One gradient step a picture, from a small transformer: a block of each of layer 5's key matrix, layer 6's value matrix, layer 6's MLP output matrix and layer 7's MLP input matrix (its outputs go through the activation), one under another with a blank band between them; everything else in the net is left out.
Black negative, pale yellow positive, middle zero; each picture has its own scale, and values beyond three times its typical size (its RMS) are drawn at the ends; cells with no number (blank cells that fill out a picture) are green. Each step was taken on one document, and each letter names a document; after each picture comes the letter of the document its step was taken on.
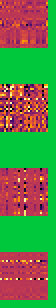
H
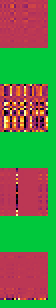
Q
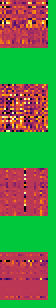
H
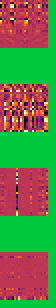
Q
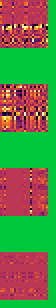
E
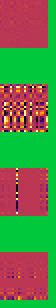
Q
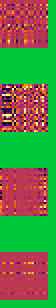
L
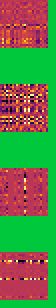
H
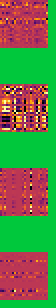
E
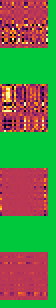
L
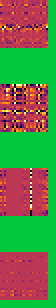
E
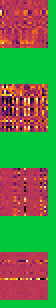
H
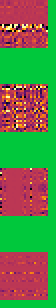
E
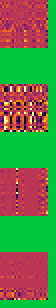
Q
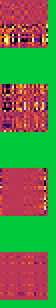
L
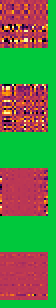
L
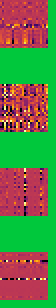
H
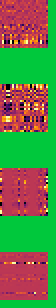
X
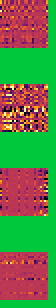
X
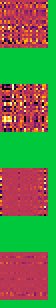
L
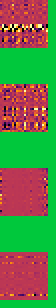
L
